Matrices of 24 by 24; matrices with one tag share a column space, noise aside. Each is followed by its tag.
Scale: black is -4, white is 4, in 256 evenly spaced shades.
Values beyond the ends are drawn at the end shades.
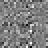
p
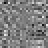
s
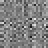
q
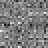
p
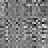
q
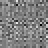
q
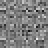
s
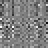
q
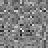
s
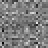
p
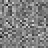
q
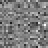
p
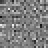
s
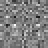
s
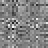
q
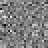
s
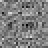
p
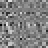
p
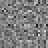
s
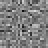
s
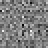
s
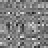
p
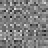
s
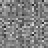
q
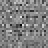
s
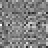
p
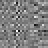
s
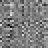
q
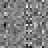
p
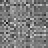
q
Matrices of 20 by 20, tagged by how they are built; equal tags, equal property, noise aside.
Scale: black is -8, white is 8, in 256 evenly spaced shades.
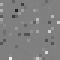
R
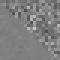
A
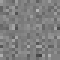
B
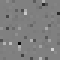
R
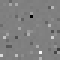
R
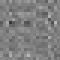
B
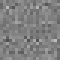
B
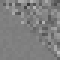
A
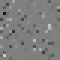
R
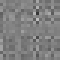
B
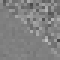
A
